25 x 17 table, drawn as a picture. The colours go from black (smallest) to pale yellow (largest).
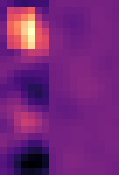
The right part is calmer, past a seam about 40% of the way across. The top left is the ninth with the highest average. An odd patch, higher than its surroundings, sits in the top left. Most values sit low, with a long tail of high ones.
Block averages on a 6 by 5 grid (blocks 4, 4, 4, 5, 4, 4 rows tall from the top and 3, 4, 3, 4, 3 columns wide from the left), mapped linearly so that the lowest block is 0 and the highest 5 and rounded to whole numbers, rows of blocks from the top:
3 3 2 2 2 / 3 5 2 2 2 / 2 2 2 2 2 / 2 2 2 2 2 / 2 2 2 2 2 / 1 0 2 2 2
